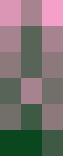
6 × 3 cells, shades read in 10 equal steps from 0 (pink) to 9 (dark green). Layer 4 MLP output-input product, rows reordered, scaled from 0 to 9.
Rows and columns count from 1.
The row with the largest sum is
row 6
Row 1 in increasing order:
0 1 3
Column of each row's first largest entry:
2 2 2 1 2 1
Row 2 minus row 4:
-3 3 -2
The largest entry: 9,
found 2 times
